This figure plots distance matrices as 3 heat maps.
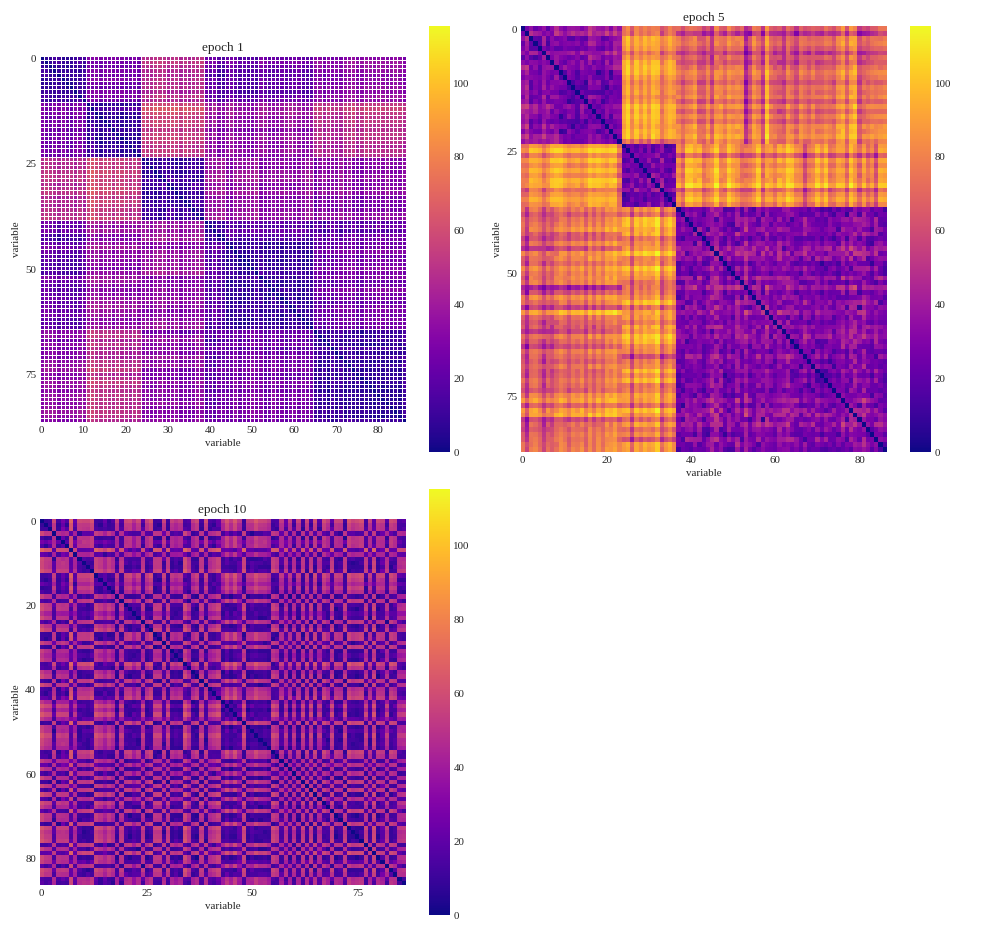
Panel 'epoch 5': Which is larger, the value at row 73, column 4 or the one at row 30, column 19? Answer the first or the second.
the second
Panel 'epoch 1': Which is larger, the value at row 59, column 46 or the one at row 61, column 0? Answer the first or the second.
the second
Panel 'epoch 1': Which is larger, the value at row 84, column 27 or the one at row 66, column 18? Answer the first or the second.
the second
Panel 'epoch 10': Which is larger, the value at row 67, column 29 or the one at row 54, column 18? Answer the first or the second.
the first
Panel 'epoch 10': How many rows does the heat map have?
87
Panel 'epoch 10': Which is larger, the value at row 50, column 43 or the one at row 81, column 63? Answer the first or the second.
the second
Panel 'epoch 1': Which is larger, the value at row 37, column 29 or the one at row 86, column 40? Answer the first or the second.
the second
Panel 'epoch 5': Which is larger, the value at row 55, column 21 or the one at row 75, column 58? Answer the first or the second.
the first
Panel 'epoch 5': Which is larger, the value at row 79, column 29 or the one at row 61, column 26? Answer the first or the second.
the first
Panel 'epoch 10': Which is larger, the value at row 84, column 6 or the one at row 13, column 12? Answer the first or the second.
the second
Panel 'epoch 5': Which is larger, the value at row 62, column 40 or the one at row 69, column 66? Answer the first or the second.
the first
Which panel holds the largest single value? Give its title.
epoch 5
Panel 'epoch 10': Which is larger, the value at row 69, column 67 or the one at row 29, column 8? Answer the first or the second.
the first
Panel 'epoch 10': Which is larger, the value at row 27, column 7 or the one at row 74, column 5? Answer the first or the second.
the first
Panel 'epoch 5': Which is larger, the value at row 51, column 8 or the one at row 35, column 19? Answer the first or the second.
the second
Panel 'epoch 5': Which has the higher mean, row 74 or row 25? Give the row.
25
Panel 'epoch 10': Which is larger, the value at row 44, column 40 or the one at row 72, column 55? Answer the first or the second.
the first
